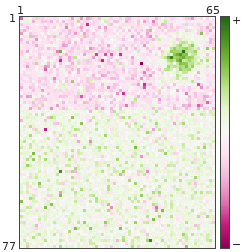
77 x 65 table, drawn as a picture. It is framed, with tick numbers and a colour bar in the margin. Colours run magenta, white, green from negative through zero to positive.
The halves do not mirror each other. One bump rises in the top right. The bottom part is higher, past a seam about 40% of the way down.
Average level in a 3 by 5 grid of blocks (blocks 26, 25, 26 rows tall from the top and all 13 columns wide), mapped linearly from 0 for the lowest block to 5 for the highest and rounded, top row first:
00024
44444
55555
